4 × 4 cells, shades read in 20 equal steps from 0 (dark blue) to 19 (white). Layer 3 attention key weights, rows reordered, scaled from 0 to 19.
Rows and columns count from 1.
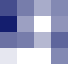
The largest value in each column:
17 19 19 10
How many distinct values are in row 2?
4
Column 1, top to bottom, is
4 0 7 17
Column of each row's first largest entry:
3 3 3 2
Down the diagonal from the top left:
4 11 13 9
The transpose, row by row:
4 0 7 17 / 8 11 8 19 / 12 19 13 19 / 9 10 6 9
